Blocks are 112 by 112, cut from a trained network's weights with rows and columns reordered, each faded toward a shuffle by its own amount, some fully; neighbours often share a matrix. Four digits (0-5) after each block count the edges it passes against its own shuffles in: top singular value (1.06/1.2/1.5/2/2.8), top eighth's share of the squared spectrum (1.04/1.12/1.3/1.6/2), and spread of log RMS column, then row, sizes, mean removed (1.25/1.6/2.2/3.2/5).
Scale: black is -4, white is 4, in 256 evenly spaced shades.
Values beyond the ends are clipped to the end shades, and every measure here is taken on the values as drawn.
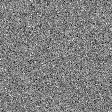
0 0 0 0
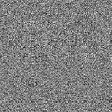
4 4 2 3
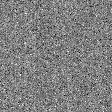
0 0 0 0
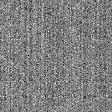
3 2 0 2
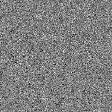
2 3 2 2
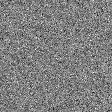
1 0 0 0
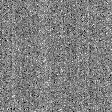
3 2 0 1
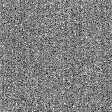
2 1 0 0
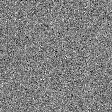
0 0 0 0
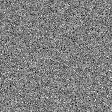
0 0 0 0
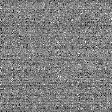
3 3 3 1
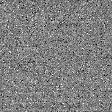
1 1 1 0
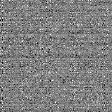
3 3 3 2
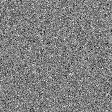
0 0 0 0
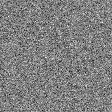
1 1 0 0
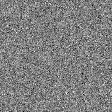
2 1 0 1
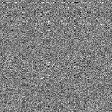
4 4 2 3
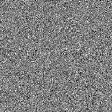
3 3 2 2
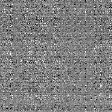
3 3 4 2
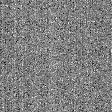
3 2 0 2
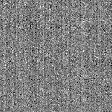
3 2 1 2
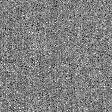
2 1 0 0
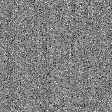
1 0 0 0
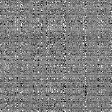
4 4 4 2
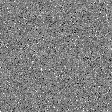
0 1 0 0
